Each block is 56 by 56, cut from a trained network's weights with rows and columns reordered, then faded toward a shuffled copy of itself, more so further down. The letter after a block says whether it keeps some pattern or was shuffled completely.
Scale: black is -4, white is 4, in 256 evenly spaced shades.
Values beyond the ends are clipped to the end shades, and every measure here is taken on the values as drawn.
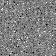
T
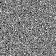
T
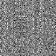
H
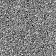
T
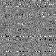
H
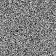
T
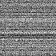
H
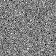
T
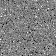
T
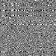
H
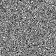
T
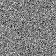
T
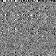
H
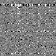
H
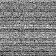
H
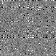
H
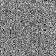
H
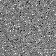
T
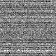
H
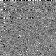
H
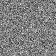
T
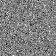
T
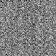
H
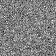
T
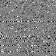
H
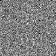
H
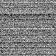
H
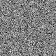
T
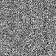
H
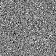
T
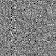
H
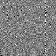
H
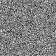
T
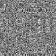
H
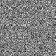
H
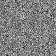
H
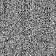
H
